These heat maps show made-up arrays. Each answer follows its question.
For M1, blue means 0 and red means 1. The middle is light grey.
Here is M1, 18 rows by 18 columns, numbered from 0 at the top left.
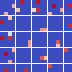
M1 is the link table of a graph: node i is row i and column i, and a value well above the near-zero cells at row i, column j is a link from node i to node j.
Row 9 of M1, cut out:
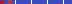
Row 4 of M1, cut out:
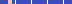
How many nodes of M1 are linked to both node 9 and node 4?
1
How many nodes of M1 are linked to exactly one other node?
7
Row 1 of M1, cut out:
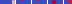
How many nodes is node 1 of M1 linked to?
3
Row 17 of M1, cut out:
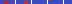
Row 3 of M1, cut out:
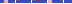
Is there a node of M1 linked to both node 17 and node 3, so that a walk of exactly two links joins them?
yes
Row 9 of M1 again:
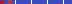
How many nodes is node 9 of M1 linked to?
2
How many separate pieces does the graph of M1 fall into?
3
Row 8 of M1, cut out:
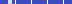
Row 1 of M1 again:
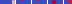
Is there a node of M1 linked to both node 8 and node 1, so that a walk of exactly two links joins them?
no
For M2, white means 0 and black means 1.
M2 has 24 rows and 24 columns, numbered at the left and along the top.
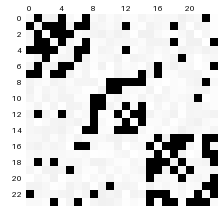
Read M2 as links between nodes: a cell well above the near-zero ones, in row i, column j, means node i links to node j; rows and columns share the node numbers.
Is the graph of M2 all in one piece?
yes
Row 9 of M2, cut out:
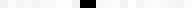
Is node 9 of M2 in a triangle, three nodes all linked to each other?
no
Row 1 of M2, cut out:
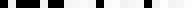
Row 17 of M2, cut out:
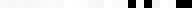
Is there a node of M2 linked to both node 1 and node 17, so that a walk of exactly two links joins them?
yes
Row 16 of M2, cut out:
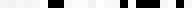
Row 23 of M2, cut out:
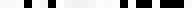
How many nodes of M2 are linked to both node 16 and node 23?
5
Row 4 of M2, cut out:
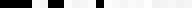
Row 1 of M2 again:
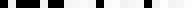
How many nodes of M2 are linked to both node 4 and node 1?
6
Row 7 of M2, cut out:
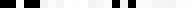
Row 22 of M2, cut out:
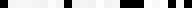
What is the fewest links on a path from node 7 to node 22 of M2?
2
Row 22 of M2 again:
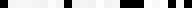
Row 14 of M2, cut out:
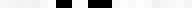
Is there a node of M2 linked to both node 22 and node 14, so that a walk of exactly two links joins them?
yes
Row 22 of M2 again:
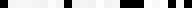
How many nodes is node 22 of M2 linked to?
7
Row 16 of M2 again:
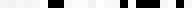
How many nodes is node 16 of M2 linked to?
7
